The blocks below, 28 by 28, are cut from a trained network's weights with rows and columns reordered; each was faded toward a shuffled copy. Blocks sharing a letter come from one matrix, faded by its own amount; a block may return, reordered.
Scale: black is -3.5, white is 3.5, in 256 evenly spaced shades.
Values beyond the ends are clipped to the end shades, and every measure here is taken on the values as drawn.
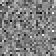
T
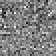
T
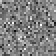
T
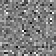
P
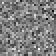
T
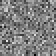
P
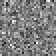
T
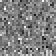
P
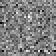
T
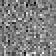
P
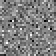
T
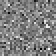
T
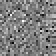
P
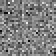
T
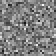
T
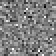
T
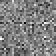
P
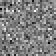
T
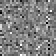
P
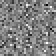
P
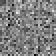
P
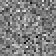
P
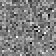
T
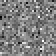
T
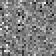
P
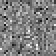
P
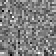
P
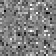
P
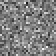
T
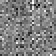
P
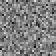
P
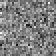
P
